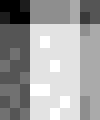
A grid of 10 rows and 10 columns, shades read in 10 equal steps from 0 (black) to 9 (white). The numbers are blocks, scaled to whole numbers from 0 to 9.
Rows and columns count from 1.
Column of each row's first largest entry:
8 8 4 5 4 6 4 4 7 6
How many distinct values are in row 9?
6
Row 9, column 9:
5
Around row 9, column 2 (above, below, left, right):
4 3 3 3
